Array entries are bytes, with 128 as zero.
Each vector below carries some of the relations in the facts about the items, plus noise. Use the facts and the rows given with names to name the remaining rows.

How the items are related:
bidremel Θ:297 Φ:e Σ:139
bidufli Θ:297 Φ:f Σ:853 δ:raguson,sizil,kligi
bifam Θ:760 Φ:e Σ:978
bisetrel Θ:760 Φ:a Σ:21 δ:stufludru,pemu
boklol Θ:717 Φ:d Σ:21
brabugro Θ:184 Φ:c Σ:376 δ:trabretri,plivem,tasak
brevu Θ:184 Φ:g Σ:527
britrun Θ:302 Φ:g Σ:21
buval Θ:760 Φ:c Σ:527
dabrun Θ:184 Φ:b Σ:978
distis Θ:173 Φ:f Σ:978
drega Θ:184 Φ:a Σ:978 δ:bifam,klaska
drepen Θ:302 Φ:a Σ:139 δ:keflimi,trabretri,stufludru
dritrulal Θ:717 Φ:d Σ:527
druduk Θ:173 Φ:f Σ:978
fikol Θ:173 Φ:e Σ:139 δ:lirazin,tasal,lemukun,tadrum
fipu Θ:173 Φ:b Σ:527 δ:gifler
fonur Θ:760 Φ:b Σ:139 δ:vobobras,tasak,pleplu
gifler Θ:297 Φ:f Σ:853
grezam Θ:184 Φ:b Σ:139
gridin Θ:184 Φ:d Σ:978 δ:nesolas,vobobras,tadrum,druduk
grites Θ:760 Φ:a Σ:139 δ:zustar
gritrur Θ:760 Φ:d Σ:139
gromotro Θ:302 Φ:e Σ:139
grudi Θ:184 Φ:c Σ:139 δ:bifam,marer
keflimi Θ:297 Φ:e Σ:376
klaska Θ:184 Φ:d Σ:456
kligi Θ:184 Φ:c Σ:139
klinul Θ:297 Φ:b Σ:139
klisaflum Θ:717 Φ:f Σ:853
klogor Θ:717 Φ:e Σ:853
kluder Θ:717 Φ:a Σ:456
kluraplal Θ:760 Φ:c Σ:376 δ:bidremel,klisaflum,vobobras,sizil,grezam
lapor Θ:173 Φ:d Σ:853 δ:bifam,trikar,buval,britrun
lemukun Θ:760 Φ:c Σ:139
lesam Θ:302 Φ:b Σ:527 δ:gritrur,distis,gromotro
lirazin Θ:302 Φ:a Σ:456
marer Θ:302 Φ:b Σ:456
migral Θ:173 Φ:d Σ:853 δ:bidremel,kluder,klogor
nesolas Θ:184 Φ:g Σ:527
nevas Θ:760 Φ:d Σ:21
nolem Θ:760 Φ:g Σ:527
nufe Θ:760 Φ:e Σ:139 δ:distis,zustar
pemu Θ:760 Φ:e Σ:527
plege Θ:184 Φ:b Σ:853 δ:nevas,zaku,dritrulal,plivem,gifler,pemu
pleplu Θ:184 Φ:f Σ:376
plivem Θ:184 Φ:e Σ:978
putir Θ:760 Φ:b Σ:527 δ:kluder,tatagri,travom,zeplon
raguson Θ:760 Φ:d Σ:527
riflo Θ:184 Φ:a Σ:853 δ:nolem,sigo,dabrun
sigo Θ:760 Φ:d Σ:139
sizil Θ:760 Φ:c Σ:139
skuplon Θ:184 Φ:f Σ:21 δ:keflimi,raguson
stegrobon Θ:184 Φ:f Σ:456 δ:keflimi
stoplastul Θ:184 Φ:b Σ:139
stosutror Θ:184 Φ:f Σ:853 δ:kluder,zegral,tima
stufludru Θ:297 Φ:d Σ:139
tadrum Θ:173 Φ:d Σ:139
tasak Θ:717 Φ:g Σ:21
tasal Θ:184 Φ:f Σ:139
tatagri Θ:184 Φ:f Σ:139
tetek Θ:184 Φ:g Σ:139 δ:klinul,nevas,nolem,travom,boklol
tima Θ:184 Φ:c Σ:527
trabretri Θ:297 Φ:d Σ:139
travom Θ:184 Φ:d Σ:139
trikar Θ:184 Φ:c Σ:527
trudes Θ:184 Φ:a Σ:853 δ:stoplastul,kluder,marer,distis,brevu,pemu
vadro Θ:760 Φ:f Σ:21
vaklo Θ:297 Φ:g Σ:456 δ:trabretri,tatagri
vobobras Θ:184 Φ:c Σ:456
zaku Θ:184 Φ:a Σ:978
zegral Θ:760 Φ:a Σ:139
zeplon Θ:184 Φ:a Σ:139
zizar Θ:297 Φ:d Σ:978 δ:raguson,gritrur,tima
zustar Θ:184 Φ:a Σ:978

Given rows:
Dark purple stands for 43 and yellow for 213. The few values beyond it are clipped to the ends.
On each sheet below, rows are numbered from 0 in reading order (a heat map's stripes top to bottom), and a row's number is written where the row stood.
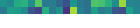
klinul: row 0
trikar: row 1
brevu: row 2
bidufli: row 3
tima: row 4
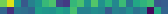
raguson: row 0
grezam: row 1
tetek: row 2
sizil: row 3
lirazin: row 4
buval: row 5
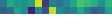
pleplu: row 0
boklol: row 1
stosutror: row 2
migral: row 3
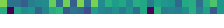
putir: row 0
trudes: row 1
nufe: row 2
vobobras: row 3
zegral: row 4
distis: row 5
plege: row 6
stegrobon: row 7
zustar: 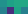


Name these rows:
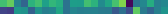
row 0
dritrulal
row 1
tadrum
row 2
fonur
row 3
sigo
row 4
nevas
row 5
brabugro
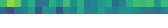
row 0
zizar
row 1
marer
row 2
klaska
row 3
gifler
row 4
tatagri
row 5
gritrur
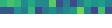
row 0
gridin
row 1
grites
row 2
tasak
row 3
druduk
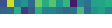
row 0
plivem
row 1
kligi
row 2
vadro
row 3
klisaflum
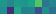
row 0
drega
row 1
kluraplal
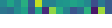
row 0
kluder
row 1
skuplon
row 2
drepen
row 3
nolem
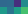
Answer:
britrun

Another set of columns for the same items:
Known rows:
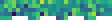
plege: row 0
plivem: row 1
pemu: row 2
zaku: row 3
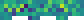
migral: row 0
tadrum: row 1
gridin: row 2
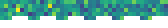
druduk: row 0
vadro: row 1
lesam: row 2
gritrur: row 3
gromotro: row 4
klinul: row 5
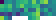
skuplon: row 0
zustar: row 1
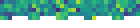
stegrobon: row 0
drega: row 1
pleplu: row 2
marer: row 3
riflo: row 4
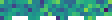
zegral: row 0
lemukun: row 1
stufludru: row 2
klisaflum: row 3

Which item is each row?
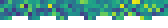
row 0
bisetrel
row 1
boklol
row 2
drepen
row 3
dritrulal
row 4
keflimi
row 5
stosutror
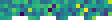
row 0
tetek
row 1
bidufli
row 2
nevas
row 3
tasak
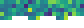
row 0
grites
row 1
britrun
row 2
bifam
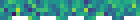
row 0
fipu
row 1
grudi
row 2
vobobras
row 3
vaklo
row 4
klaska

